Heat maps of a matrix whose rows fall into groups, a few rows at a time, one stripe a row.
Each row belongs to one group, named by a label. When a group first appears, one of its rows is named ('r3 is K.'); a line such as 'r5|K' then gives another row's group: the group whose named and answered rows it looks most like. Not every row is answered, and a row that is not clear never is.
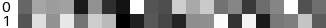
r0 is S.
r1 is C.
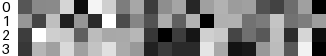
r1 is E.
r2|C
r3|C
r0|C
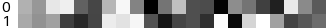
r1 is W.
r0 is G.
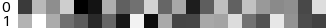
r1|S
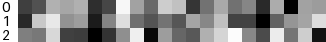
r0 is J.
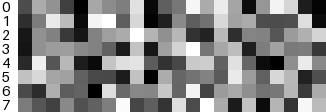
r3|S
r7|J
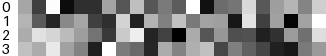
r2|G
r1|J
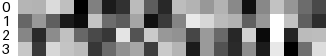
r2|J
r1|S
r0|S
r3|J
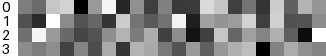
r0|C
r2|W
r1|J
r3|E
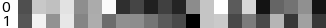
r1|C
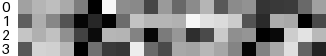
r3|S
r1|S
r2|G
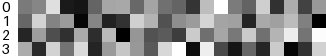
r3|J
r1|S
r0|W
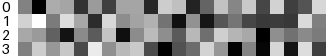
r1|G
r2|E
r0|J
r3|C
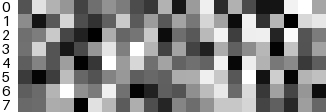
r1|J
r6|C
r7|C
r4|W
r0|G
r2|W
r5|J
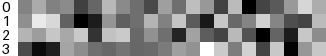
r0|G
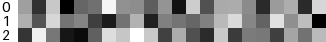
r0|E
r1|S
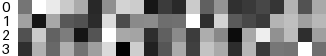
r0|G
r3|C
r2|W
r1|E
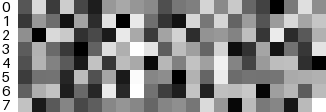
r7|J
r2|J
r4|S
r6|E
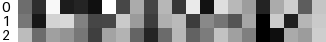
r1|J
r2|G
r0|E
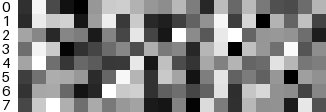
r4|S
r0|W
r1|C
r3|W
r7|C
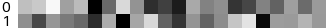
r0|G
